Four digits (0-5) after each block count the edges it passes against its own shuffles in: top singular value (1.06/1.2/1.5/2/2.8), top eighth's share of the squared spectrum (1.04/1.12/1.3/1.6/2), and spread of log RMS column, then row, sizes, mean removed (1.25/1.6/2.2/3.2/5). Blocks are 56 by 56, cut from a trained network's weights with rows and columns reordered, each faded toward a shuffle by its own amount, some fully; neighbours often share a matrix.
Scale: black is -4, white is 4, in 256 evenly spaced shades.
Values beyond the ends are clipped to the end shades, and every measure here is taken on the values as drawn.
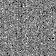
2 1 0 0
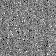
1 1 0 0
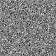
2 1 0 0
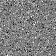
0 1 0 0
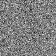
1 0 0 0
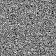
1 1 0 0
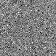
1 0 0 0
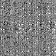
3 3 0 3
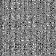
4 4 0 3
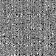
3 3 0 2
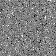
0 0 0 0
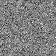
0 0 0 0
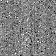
2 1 0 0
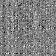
3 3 0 2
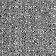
2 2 0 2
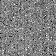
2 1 0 0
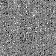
2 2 0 0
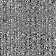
3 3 0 3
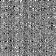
3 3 0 3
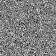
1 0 0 0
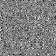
3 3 1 2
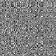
4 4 2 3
